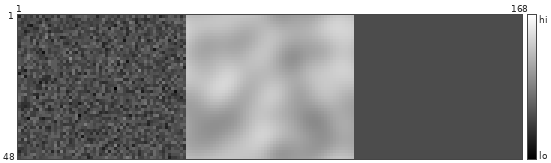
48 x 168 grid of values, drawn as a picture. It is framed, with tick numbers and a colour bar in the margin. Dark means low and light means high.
It is made of 1 by 3 panels. Panel 1,1: low, fine-grained. Panel 1,2: high, smooth. Panel 1,3: low, flat.
